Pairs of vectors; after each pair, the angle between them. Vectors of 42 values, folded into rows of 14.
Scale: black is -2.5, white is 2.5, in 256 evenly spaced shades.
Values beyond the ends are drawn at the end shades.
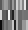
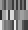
nearly opposite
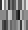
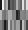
nearly parallel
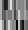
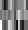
nearly parallel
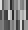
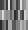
orthogonal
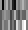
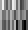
nearly opposite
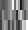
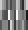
orthogonal
